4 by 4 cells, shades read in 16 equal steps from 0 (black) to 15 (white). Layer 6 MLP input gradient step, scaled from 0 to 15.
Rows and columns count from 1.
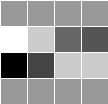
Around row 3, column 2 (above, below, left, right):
12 9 0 12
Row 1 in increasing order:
9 9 9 9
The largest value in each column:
15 12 12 12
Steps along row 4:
same same same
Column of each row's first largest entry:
1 1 3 1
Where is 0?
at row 3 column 1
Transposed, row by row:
9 15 0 9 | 9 12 4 9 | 9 6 12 9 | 9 5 12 9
